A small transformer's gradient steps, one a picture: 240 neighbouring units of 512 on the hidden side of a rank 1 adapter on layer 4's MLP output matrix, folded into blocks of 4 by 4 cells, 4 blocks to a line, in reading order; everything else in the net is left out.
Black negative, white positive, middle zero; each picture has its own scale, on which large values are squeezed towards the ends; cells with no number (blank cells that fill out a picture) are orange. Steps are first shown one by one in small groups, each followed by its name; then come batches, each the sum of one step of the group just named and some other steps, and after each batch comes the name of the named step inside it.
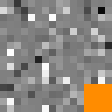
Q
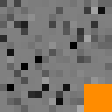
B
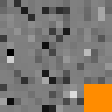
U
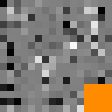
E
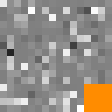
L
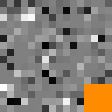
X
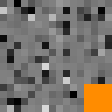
Q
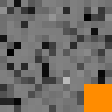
Q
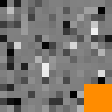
E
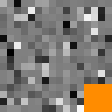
L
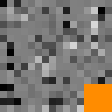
E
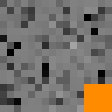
E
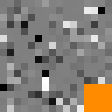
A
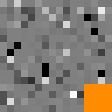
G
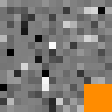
A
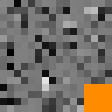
A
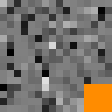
A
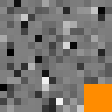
A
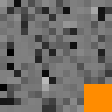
A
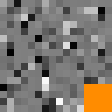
A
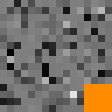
G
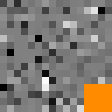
A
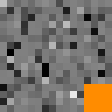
G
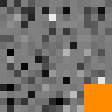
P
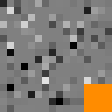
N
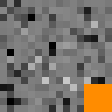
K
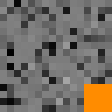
K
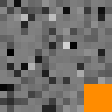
P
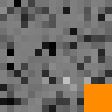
K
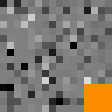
N
